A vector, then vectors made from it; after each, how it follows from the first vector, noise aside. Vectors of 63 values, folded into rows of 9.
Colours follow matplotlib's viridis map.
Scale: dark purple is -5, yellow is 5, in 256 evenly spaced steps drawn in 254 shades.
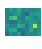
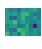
negated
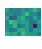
negated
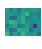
negated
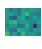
negated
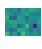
negated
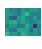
negated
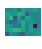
sign-scrambled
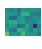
negated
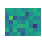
sign-scrambled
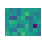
negated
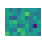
negated
